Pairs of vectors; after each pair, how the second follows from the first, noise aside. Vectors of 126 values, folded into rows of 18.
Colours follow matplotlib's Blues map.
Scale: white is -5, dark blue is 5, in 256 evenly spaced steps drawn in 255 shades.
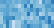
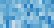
copied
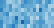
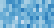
negated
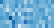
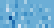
partly zeroed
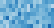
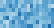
copied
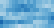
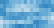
negated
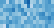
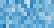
negated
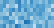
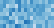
copied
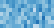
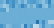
partly zeroed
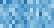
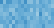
shrunk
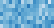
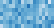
copied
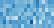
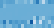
partly zeroed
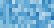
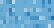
partly zeroed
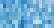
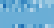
partly zeroed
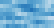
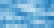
negated
